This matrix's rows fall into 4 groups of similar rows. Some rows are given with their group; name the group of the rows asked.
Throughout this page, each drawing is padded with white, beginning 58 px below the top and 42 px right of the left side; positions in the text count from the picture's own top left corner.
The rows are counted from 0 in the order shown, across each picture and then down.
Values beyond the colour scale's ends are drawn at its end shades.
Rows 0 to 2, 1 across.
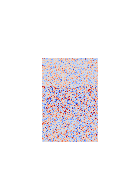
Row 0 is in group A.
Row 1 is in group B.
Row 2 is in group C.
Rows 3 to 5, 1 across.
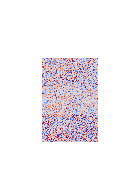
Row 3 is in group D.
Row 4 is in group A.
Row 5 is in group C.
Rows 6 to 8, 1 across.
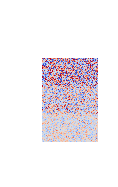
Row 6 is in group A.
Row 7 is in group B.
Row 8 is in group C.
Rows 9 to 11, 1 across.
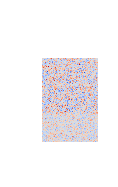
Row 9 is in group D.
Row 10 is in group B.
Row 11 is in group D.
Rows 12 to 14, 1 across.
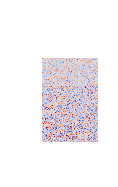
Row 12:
B
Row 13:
A
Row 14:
D
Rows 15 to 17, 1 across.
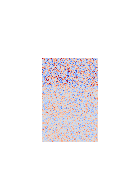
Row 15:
B
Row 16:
A
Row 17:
C
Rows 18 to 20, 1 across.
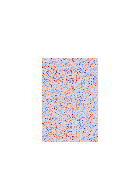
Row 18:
D
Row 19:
D
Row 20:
D
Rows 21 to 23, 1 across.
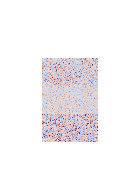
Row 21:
A
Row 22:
A
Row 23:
A
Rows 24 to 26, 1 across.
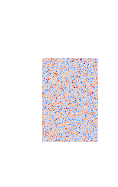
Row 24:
C
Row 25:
A
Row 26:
A
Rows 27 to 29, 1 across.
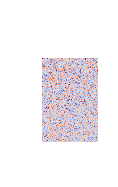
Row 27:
A
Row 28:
B
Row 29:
A
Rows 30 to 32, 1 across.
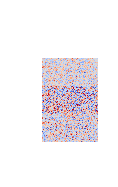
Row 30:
D
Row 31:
C
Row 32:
D
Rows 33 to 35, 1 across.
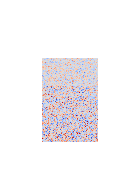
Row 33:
D
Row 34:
D
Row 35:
C
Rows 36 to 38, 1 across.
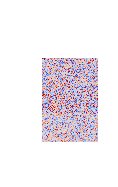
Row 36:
B
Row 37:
A
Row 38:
C
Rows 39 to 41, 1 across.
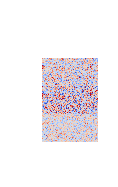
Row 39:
A
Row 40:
A
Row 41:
C
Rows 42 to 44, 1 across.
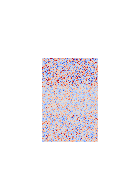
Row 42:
C
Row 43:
B
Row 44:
C
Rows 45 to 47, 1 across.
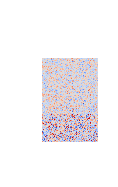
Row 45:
D
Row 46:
D
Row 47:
D
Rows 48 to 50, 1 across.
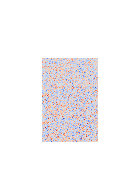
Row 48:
D
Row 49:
C
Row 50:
C
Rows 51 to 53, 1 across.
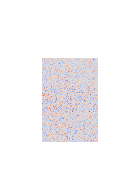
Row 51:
B
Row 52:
D
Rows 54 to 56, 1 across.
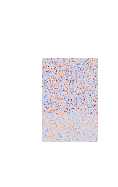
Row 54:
D
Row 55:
B
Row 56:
A
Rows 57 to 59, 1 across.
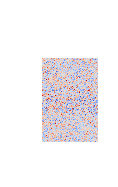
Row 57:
C
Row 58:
D
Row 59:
A
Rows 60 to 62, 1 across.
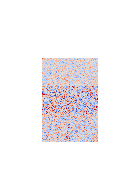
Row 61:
A
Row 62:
B
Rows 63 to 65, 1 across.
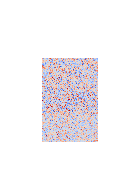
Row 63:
A
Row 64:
B
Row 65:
B
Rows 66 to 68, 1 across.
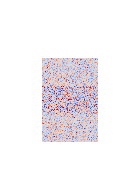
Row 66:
C
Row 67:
B
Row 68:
D
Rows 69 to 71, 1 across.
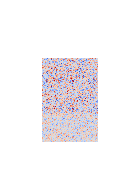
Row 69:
D
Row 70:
D
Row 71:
C
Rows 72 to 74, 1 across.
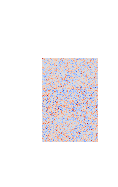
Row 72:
B
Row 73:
C
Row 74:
C
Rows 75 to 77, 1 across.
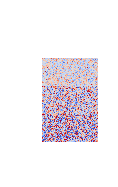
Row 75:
C
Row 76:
B
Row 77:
B
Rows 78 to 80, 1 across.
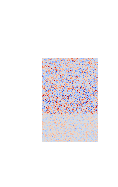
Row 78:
D
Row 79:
C
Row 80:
A
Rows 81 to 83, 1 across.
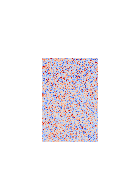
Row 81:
C
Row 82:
A
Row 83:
D
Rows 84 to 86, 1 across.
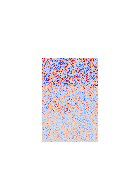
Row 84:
B
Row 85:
B
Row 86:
C
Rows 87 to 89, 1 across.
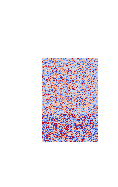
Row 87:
D
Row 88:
D
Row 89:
D
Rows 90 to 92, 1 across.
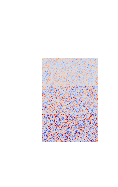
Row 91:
A
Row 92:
B
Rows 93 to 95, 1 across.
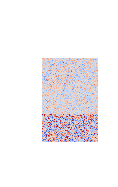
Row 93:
B
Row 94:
C
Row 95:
B
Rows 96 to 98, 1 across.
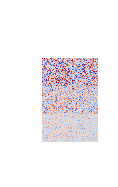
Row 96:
B
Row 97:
D
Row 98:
D
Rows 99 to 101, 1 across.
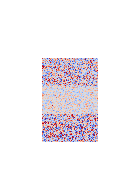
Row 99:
A
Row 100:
A
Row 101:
D
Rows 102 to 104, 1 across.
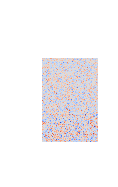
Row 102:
C
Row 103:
B
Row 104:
A
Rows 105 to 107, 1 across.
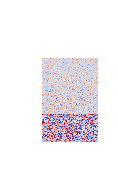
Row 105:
C
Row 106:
D
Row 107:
A
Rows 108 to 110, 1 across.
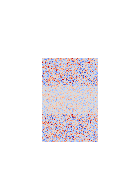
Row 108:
D
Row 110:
D
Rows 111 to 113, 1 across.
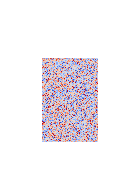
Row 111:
C
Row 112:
C
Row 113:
A
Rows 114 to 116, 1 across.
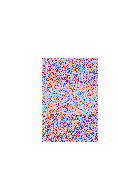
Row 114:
B
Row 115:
B
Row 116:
C
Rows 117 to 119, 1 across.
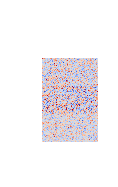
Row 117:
B
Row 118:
C
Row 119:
D
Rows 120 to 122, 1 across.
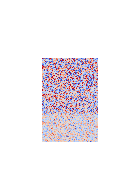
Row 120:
A
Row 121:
D
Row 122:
A
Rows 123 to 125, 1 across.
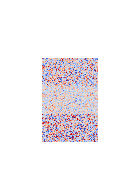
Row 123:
A
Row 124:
A
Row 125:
D
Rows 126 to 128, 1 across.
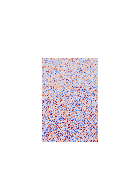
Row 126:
D
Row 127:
C
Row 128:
B
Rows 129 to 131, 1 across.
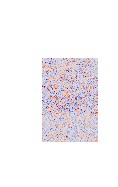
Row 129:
D
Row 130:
B
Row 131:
B
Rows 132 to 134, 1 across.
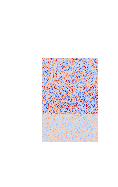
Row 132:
C
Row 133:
B
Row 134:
C
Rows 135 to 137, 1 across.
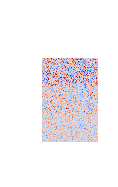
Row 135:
C
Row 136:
A
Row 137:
D
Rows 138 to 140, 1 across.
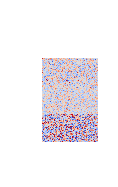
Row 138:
B
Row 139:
B
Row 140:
D
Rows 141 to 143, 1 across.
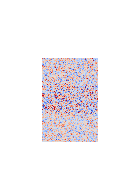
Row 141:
A
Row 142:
A
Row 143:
A
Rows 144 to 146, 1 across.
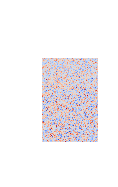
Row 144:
C
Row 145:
C
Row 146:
A
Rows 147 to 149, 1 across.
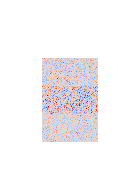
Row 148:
C
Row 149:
C
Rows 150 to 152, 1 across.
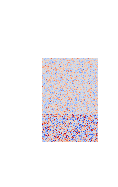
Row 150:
D
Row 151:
B
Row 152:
C
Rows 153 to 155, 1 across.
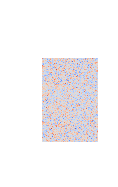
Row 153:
A
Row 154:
C
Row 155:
A
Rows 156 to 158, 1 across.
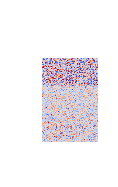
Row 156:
D
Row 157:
A
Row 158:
D
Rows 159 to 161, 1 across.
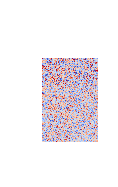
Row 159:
A
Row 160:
A
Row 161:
B
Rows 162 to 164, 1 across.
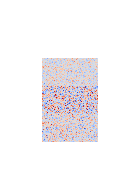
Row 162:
D
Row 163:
A
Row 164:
D
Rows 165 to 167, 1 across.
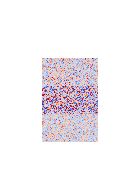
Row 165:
A
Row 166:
D
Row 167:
A
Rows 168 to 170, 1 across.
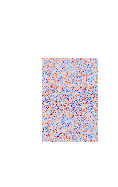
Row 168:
C
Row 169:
C
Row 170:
C
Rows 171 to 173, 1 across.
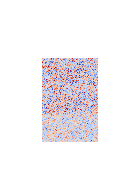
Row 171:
D
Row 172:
B
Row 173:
C
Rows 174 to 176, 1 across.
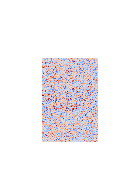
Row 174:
D
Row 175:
D
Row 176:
A
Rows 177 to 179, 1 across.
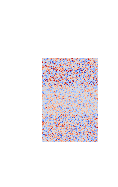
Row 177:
D
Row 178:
A
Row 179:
A
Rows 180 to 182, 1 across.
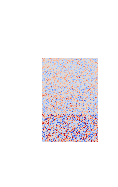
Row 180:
C
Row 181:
D
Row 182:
C
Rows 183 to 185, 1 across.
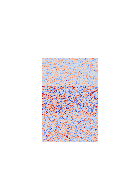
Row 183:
A
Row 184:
A
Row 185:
B
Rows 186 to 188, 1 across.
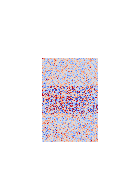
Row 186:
B
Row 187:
D
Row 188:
C
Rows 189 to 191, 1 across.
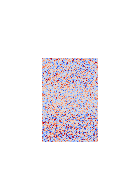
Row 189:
C
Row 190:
A
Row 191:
D
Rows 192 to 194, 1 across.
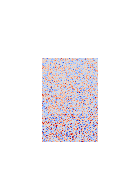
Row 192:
A
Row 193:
D
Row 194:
D
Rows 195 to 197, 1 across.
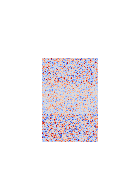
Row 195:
C
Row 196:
D
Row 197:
A
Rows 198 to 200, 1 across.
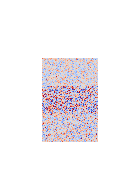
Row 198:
B
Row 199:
D
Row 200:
C
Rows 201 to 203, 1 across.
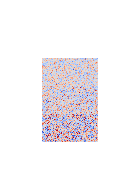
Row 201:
A
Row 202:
C
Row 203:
C
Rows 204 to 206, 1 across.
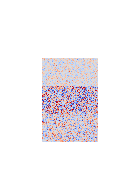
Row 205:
C
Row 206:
A
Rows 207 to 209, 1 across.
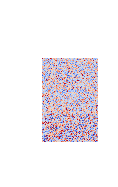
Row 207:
B
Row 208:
C
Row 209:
D
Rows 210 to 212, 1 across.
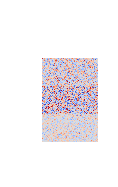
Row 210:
B
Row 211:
B
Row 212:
C
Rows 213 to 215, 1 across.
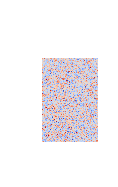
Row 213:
B
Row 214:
A
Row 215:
B
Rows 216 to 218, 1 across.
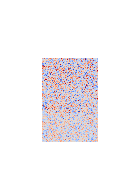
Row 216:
A
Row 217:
A
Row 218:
A
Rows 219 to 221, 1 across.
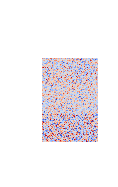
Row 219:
C
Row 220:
D
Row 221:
A
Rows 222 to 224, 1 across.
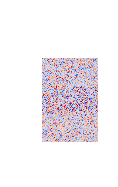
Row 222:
B
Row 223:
C
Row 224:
A
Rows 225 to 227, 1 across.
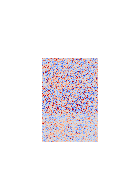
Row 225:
C
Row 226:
C
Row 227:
D
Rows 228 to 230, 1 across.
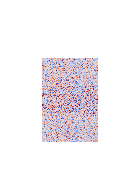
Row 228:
A
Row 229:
A
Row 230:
B
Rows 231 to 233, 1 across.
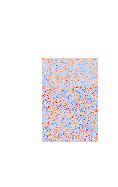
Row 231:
B
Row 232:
C
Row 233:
C
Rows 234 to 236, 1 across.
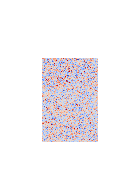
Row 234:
B
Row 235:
C
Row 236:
D
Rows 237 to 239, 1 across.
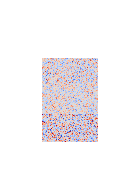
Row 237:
C
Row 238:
A
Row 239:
A
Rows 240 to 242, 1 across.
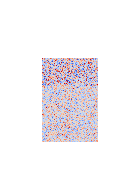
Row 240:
B
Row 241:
B
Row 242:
B
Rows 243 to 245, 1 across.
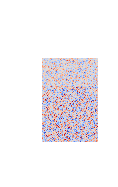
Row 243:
D
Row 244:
C
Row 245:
B
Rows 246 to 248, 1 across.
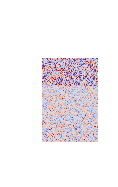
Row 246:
A
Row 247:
A
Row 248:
A
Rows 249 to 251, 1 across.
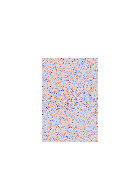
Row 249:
A
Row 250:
B
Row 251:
B
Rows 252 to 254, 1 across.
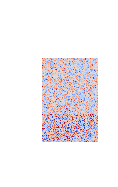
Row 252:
A
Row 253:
B
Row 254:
B
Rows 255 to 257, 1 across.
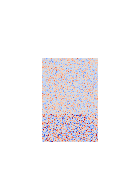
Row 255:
D
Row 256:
A
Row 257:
C
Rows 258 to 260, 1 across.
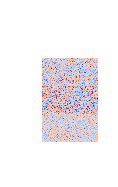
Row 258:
D
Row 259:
A
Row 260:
B
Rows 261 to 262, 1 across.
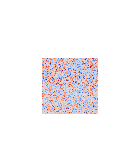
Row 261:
A
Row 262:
A
